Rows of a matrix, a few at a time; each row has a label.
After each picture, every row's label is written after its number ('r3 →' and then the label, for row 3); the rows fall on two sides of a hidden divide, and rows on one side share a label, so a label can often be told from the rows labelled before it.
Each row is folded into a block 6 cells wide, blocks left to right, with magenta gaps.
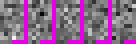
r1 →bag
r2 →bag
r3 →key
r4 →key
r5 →key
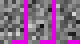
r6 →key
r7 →key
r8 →key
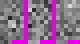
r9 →key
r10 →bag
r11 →key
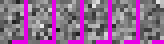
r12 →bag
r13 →key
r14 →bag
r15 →key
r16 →bag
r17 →key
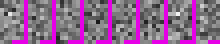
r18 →key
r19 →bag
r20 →key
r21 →bag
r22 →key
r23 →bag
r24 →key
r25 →bag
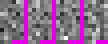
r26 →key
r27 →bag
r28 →key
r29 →bag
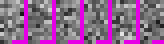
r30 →key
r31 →bag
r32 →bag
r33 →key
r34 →bag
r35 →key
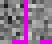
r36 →key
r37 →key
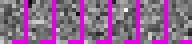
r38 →bag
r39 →key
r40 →bag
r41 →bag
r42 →bag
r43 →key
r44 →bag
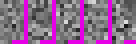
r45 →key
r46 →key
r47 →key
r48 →bag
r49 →key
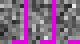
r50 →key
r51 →key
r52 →bag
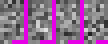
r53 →key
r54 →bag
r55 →key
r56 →bag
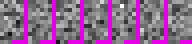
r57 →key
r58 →bag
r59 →key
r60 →key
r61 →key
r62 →key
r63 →key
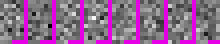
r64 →key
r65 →key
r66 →bag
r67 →bag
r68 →bag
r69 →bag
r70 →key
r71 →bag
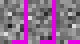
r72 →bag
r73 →bag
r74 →bag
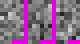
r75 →bag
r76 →bag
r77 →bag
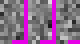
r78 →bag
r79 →key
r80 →key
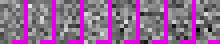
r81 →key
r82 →key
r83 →key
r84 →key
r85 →key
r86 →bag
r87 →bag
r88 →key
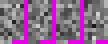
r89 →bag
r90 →bag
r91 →key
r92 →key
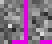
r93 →key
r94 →bag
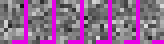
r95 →bag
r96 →bag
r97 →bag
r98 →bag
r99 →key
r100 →bag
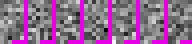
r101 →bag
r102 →key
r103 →key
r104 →bag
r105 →bag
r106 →key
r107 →key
